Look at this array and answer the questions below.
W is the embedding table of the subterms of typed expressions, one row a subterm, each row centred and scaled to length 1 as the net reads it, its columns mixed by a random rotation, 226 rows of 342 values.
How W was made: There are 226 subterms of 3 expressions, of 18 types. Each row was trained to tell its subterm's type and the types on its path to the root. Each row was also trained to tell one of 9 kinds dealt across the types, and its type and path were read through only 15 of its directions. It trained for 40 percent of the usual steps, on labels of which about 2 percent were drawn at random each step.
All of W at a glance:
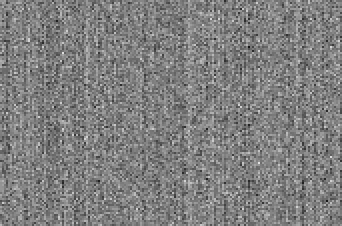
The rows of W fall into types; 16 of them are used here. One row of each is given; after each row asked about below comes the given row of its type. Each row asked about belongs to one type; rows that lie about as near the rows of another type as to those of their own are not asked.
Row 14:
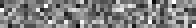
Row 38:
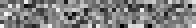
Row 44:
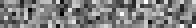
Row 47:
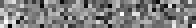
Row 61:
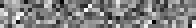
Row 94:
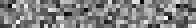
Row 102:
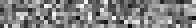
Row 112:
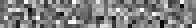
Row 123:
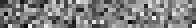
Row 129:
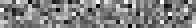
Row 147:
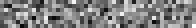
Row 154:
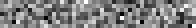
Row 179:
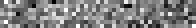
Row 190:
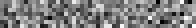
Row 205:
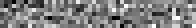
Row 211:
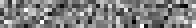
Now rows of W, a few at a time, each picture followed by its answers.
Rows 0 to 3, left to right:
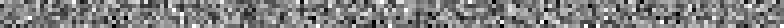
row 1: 129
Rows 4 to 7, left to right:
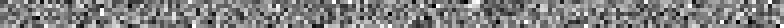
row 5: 154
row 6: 123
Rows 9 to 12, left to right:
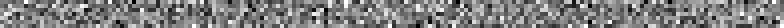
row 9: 38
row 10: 61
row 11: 14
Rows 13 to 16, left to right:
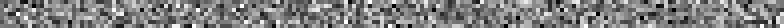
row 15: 129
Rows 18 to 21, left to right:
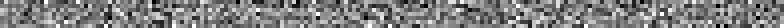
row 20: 94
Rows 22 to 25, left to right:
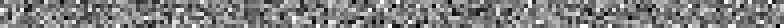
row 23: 129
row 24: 123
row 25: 154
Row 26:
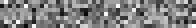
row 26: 123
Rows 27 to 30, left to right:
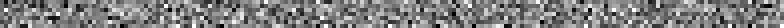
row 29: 190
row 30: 154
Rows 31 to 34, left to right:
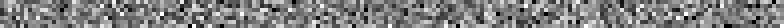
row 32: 94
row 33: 205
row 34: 47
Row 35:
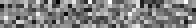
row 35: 112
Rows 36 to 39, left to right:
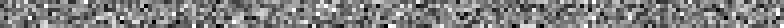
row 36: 129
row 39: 102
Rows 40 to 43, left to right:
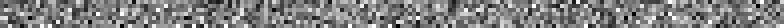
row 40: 44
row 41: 44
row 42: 147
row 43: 14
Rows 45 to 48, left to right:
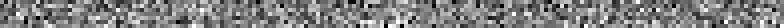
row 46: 154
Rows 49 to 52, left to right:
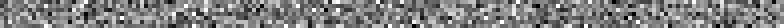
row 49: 129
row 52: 190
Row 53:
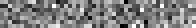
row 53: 147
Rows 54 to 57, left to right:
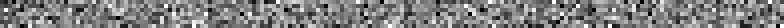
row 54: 205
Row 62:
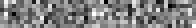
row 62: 47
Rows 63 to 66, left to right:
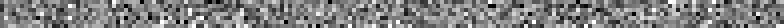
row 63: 102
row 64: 44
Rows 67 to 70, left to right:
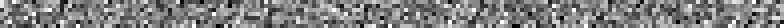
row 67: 190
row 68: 14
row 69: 147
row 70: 94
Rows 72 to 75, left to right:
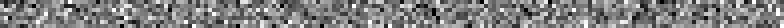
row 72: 94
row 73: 205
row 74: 61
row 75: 61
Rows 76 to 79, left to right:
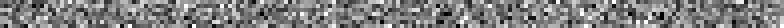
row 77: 112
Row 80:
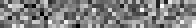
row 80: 61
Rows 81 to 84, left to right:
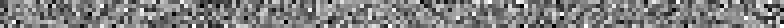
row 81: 129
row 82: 44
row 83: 129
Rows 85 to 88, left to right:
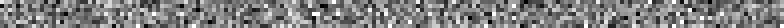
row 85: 112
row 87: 211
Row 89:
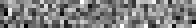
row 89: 123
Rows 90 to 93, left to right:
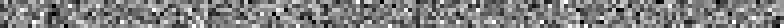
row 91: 154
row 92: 14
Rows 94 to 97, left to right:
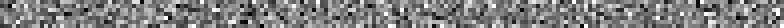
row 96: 154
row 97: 102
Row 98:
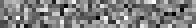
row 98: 94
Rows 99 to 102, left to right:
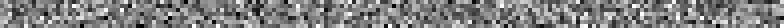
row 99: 47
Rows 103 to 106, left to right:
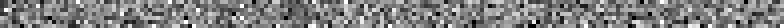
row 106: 190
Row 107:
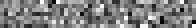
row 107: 94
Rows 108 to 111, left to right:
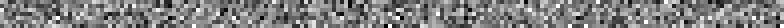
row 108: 190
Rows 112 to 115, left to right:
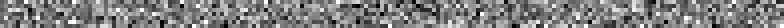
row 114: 44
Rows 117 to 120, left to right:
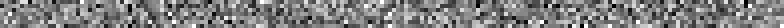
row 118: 179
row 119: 211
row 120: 61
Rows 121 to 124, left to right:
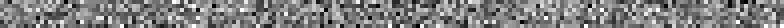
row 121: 14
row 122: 154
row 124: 14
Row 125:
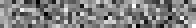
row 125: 190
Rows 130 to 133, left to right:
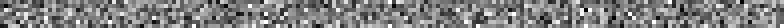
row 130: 147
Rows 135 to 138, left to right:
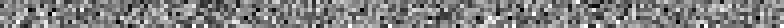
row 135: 102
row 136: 44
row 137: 205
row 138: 147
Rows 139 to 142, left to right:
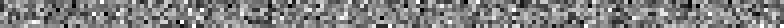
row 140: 61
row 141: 179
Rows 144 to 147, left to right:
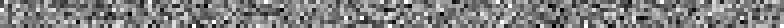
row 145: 94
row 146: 190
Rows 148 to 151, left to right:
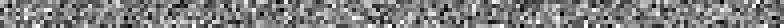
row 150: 102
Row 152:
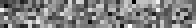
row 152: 44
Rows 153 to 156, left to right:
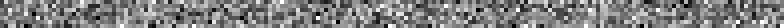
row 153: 123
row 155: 38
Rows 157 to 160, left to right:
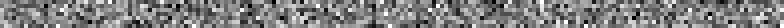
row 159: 123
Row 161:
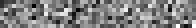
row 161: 61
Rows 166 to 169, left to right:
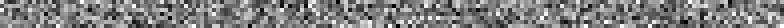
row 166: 14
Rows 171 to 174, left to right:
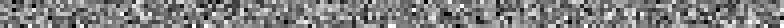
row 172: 147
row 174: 102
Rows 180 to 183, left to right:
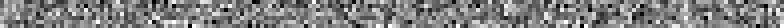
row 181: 112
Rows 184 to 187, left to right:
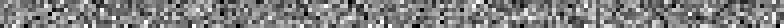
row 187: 61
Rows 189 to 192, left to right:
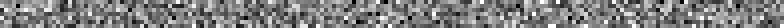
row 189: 154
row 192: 38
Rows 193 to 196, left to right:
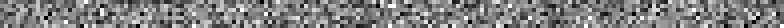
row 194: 14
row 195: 190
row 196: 94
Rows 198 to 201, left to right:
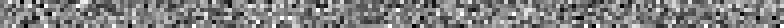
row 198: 123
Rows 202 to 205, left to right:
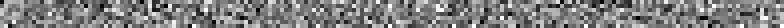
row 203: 154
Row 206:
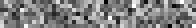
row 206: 47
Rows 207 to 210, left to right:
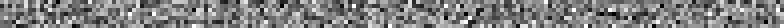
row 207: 112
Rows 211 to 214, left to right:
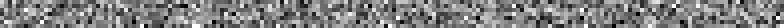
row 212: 38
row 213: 112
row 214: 179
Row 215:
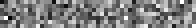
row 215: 211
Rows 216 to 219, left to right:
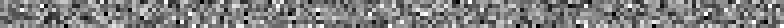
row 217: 179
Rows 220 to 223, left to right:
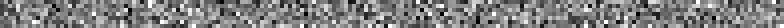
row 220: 61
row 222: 38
